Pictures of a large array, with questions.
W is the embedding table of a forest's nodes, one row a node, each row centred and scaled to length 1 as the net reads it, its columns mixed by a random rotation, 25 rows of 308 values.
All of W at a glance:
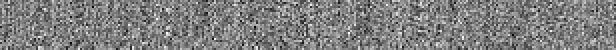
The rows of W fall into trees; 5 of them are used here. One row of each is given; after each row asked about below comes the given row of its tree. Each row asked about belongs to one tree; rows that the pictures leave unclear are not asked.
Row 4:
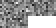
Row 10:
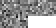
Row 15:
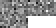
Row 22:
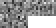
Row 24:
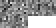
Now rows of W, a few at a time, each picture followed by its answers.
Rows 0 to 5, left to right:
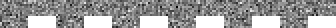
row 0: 10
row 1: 22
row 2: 15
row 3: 10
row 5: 4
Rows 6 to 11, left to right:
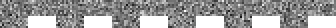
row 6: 10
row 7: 10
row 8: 22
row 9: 15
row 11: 22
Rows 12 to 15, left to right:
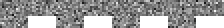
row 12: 15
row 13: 4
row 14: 4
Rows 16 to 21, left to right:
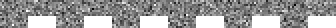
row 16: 4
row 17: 4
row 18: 24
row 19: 10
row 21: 22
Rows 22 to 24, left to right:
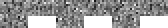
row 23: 24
